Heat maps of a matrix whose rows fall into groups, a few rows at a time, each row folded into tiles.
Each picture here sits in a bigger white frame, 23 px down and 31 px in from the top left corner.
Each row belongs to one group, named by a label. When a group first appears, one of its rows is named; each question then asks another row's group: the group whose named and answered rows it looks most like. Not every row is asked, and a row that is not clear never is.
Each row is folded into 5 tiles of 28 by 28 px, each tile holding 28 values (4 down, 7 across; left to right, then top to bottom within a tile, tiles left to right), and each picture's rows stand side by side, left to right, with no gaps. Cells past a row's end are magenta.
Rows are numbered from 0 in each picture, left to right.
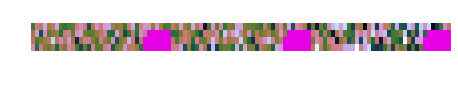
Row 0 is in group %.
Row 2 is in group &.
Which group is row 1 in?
%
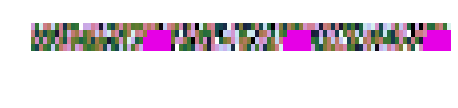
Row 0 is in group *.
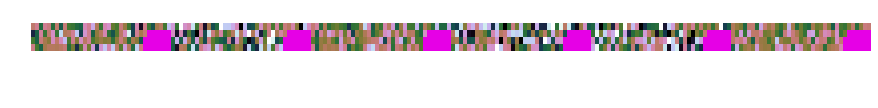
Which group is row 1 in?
*
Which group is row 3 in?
&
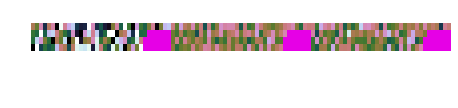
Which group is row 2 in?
*
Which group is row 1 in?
*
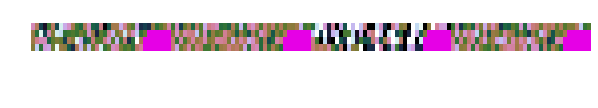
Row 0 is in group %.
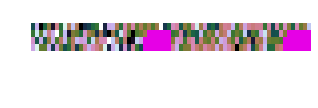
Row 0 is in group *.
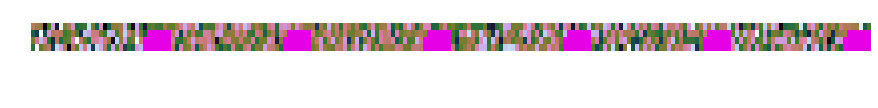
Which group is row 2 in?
&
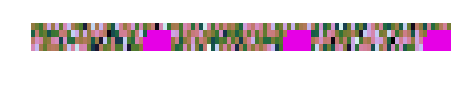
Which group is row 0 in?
&
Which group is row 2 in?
%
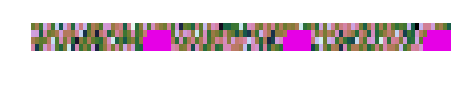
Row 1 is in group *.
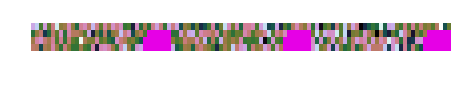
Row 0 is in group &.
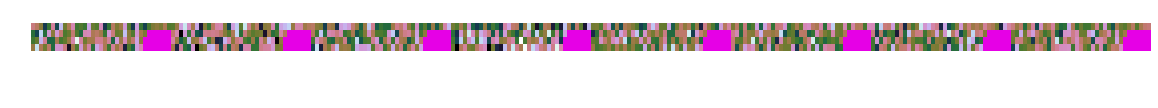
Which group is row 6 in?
*
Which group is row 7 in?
%
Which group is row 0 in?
%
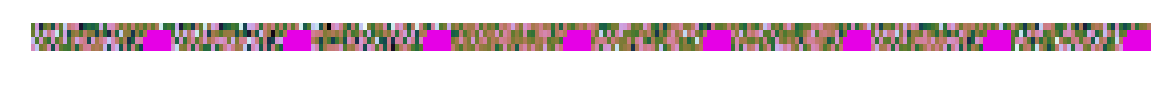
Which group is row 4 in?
%
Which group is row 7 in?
%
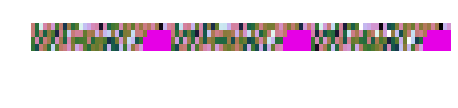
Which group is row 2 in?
*
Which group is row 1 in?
*
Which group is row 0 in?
*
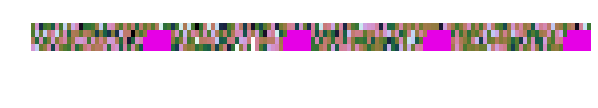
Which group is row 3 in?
&
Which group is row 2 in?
*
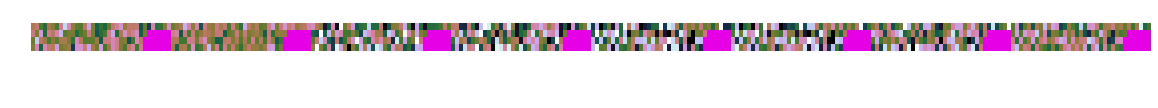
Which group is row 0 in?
%
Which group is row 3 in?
%
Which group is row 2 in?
%
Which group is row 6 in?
%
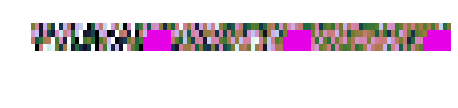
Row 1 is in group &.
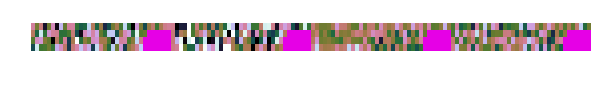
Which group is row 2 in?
&
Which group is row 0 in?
%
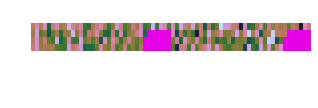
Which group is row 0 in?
&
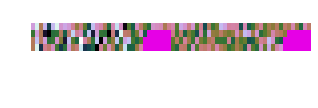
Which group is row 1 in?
*
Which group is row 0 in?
&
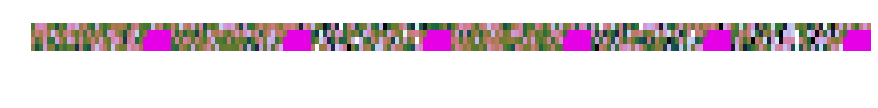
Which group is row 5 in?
%
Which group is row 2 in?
%
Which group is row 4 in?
*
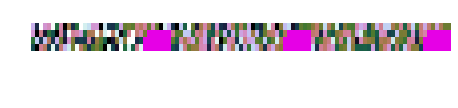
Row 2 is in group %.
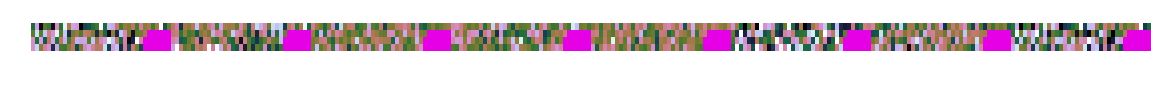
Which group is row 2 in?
%
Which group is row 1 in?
&
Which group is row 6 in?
%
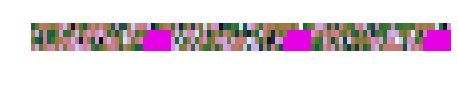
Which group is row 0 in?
&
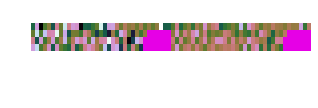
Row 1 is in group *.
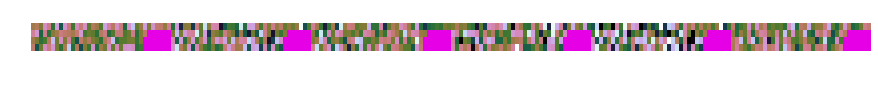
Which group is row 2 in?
%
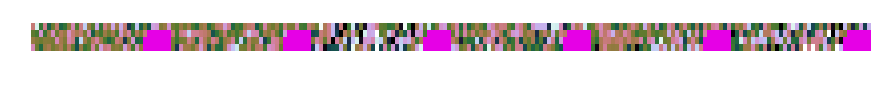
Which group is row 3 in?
&
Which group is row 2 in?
%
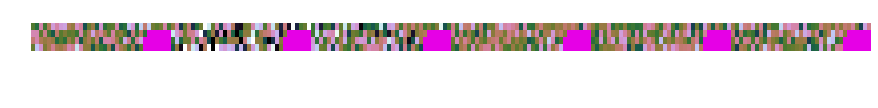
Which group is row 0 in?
&
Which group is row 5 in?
*
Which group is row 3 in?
*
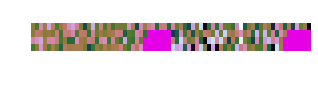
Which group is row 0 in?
&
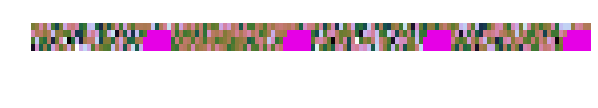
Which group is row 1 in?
*
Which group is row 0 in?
%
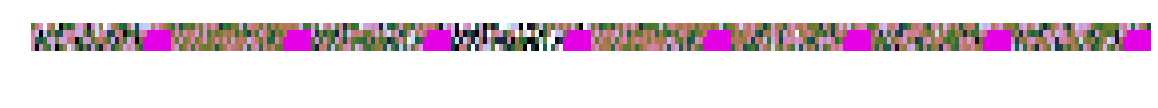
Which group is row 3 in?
*
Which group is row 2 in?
*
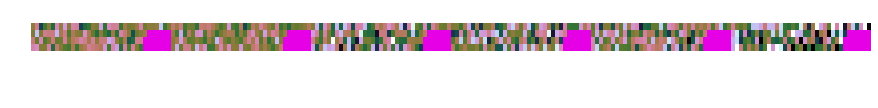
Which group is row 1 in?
%
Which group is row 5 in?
&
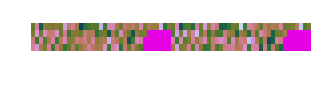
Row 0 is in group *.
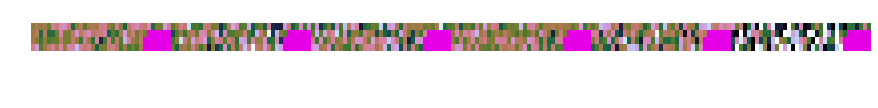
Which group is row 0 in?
&
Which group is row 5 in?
%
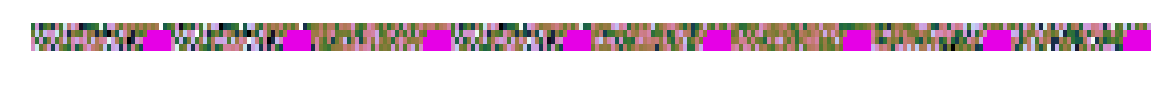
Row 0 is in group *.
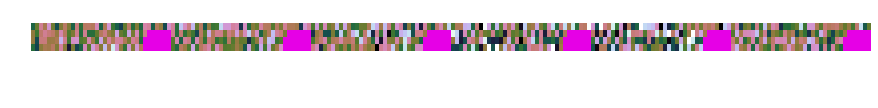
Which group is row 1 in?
*
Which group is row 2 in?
&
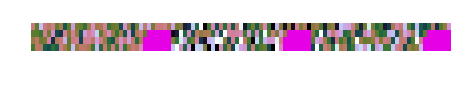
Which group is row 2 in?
%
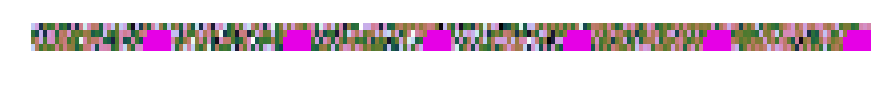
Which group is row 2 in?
*
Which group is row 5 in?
&
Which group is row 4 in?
%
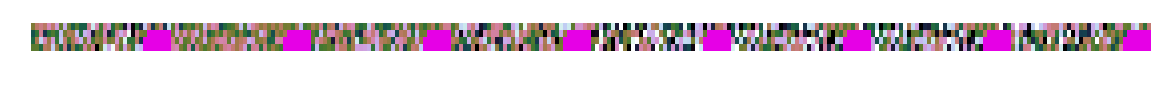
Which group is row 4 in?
%
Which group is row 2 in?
%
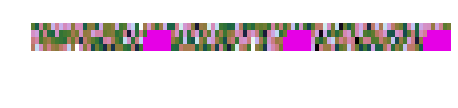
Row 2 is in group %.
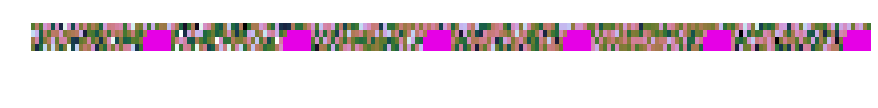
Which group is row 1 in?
%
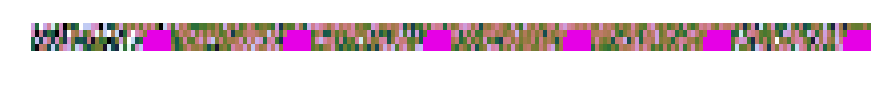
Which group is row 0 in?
*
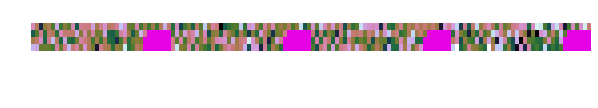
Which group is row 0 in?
&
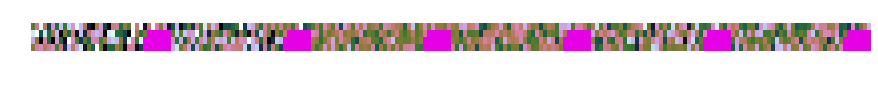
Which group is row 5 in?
%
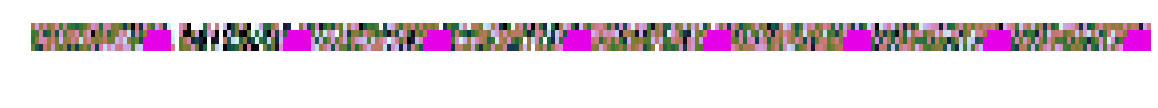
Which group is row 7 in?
*
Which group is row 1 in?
&
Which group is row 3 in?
&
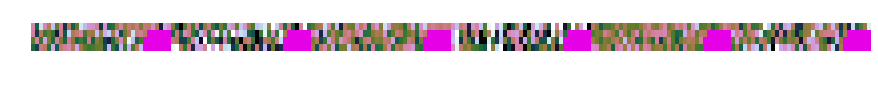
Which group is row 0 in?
*
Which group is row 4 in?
&
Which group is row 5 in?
%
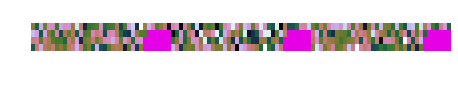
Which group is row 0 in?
&
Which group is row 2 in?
&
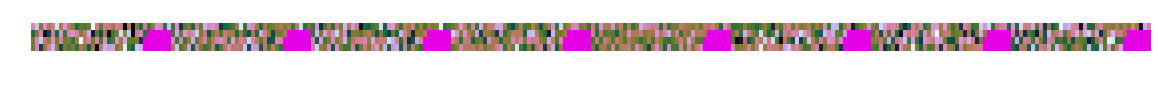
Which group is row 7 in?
*
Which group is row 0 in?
&
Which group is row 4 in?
*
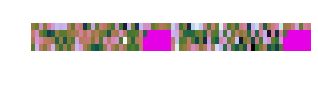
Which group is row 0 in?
&
